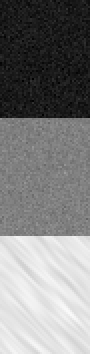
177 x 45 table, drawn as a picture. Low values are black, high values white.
The table splits into 3 rows of 1 panel. Panel 1,1: very low, fine-grained, faint in contrast. Panel 2,1: middling, fine-grained, faint in contrast. Panel 3,1: very high, slanting down to the right, faint in contrast.
